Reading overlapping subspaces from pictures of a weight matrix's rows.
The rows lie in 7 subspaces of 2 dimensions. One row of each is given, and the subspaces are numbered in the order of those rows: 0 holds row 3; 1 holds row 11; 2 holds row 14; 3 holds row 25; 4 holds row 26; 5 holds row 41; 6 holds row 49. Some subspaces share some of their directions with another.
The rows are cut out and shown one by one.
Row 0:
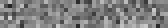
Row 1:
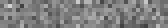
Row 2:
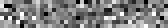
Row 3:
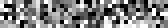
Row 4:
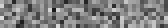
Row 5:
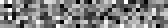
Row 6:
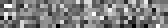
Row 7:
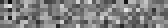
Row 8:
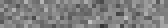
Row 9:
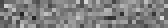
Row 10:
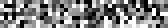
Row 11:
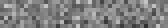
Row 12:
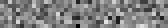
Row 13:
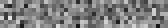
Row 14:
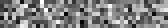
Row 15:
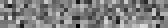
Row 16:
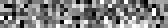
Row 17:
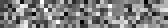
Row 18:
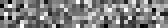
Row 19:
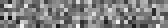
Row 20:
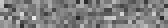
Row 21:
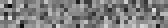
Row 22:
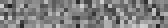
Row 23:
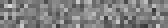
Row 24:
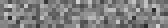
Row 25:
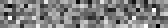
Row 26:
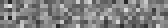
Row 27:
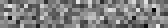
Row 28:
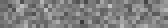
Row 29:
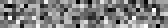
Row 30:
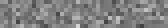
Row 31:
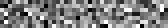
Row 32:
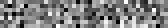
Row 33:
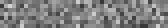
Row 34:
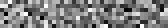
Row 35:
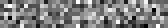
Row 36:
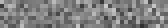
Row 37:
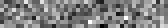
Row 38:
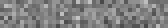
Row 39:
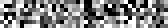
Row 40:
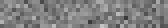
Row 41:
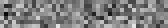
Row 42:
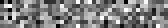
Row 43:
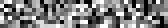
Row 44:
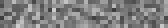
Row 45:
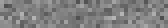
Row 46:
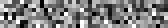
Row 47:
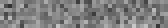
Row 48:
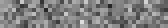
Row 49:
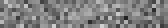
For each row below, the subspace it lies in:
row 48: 2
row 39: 5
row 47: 5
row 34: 1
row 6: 5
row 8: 6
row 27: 3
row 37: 6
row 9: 0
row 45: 0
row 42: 4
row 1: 2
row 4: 3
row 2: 0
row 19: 2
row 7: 4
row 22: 4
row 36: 4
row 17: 2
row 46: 2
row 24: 3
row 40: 6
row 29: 3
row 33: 4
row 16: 1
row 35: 3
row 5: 4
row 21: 1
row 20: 0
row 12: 5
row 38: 1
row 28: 2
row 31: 1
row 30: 5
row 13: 2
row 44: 3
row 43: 6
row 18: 1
